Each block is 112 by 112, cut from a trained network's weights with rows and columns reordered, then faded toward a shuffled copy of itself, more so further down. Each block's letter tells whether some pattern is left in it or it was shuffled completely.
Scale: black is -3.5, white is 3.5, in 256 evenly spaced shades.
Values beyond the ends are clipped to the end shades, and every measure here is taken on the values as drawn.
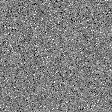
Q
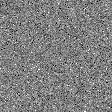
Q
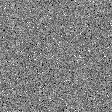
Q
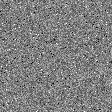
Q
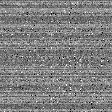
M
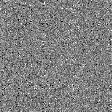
M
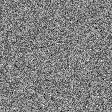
Q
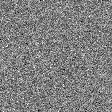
Q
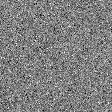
Q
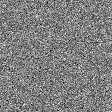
Q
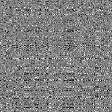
M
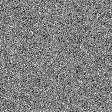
Q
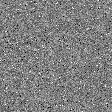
Q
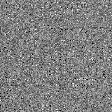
M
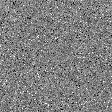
Q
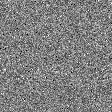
Q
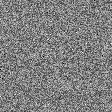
Q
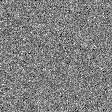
Q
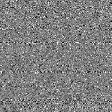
M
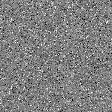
Q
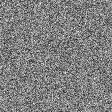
Q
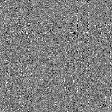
M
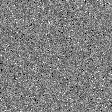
Q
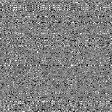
M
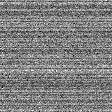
M
